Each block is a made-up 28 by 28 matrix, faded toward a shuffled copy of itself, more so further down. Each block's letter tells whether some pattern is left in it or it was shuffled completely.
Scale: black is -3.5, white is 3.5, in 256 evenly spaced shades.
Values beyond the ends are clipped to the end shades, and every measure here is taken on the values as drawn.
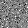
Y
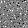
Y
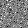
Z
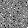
Z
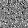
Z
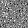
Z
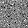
Y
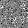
Z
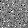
Y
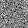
Y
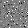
Z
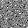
Y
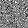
Y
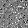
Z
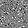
Y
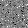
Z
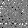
Z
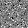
Y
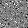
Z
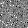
Z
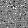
Z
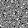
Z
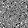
Y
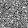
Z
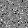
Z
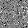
Y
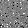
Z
